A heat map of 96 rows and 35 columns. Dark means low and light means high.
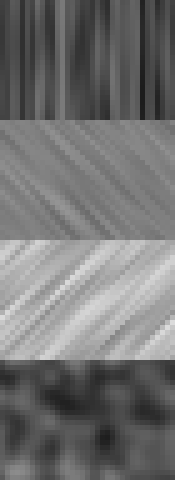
It is made of 4 by 1 panels. Panel 1,1: low, streaked downward. Panel 2,1: middling, slanting down to the right, faint in contrast. Panel 3,1: high, slanting up to the right. Panel 4,1: low, blotchy.
